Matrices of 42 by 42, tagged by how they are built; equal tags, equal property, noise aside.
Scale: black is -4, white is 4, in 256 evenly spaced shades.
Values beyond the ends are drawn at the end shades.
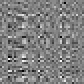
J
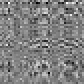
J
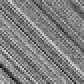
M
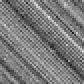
M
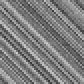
M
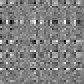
J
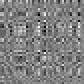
J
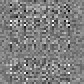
J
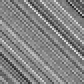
M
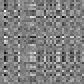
J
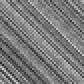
M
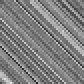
M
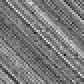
M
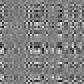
J
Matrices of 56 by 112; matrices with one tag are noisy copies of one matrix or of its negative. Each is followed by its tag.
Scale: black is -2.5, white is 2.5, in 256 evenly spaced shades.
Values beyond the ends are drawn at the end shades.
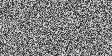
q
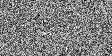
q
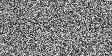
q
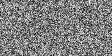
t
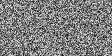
t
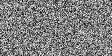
t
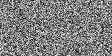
q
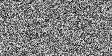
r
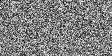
r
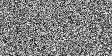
q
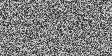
r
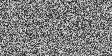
r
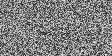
q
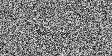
q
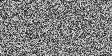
r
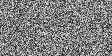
q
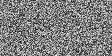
q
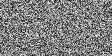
r
